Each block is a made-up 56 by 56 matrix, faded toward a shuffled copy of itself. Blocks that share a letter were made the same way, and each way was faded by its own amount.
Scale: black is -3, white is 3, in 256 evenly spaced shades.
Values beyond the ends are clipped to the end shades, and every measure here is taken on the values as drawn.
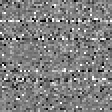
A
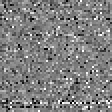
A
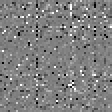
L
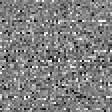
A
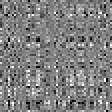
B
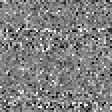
A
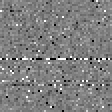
A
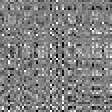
B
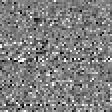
A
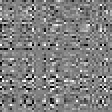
B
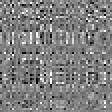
B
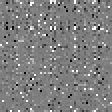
L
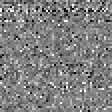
A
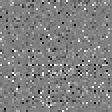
L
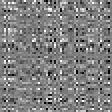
B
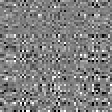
B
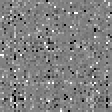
L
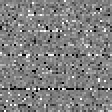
A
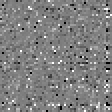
L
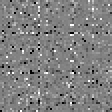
L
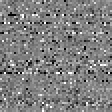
A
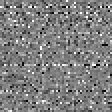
A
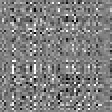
B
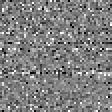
A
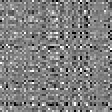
B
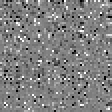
L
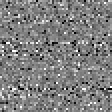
A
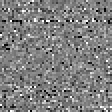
A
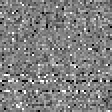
A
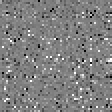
L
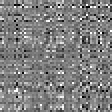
B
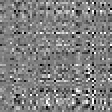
B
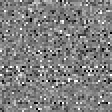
A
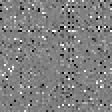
L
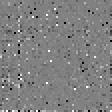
L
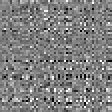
B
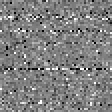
A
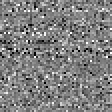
A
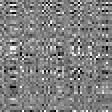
B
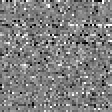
A
